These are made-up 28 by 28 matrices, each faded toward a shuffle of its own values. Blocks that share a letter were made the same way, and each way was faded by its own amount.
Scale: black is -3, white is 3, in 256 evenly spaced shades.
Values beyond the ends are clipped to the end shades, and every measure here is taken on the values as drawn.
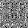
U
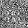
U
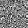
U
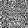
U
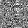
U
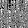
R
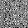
U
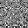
U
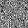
U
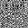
R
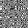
R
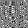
R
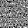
U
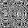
R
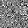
U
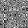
R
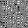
R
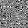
U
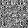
U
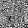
U
